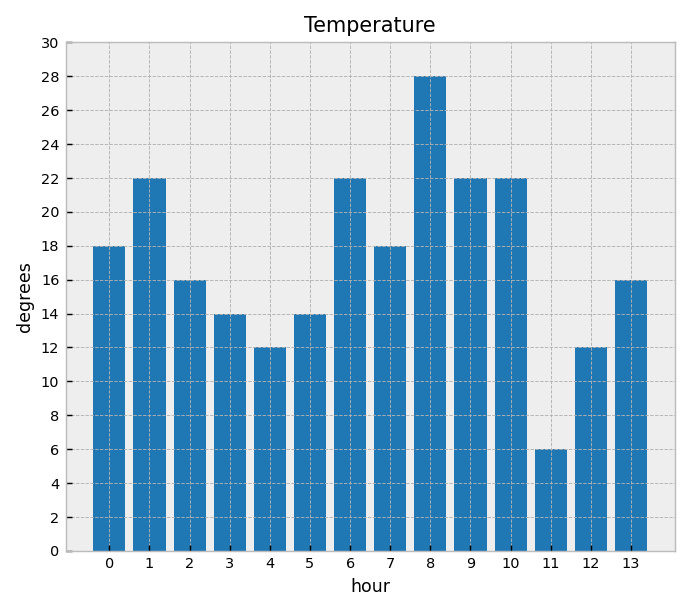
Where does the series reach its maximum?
8
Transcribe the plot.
Title: Temperature
x-axis: hour, ticks 0 1 2 3 4 5 6 7 8 9 10 11 12 13
y-axis: degrees, ticks 0 2 4 6 8 10 12 14 16 18 20 22 24 26 28 30
Values:
18 22 16 14 12 14 22 18 28 22 22 6 12 16
